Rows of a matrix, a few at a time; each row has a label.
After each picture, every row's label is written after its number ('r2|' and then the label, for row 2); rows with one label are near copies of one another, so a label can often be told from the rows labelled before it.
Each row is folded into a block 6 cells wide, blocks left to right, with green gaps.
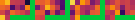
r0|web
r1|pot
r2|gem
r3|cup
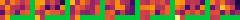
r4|gem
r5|web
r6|gem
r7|pot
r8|cup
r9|web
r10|pot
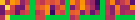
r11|gem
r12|cup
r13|pot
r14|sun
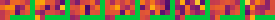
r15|cup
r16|web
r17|cup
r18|cup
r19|pot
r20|sun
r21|cup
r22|gem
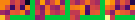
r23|web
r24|sun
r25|cup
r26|web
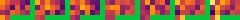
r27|web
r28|pot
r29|pot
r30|cup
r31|sun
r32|gem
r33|gem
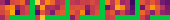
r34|cup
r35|gem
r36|cup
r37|pot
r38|pot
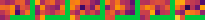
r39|cup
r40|gem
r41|web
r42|pot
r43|cup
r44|web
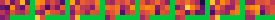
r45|sun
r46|web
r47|gem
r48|cup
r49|cup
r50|pot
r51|gem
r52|cup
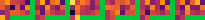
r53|web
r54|sun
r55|gem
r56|cup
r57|sun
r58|sun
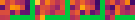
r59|pot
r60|gem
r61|pot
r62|sun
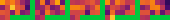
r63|pot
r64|sun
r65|cup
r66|gem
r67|pot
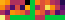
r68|web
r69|pot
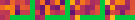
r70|cup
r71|sun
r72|gem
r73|gem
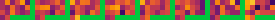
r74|sun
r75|cup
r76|gem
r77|cup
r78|gem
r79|pot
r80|sun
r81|web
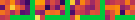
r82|pot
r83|web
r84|gem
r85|cup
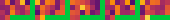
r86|sun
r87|gem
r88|pot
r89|sun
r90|gem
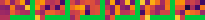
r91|sun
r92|web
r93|cup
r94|sun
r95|gem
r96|web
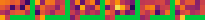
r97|web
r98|gem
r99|sun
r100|pot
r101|cup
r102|gem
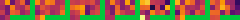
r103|sun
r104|gem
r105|cup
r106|sun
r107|web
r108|gem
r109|pot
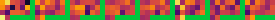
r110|web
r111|gem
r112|cup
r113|cup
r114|cup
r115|gem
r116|sun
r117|gem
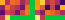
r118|gem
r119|web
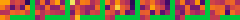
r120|web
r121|sun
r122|gem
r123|pot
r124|pot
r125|sun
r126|cup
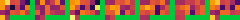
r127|web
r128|sun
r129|web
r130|cup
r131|cup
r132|cup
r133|web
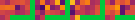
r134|cup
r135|sun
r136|gem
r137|cup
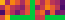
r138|gem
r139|pot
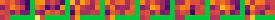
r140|pot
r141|web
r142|gem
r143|gem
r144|pot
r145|cup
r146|pot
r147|gem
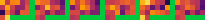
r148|gem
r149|pot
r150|pot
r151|cup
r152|web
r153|pot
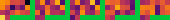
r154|web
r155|sun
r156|sun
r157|pot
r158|cup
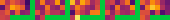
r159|pot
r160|sun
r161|gem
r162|sun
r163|pot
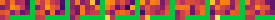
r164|pot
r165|pot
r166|sun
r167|web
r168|gem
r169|cup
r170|gem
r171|pot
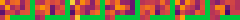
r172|gem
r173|cup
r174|gem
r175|pot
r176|cup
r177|gem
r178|cup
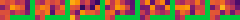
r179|pot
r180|cup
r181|web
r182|pot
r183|sun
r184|cup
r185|pot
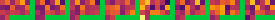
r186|sun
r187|sun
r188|sun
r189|cup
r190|web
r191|sun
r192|cup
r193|sun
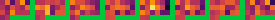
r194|sun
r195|cup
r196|pot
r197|pot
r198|pot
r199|pot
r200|cup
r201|sun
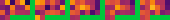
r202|sun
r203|web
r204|pot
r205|pot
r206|pot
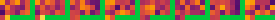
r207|gem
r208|gem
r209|pot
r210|web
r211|cup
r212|sun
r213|pot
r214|web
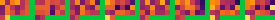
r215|gem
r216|cup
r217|sun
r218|web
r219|sun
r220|pot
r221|web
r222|web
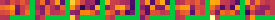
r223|cup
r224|sun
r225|web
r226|pot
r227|sun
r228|cup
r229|web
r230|gem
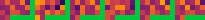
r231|sun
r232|web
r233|sun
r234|pot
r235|sun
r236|sun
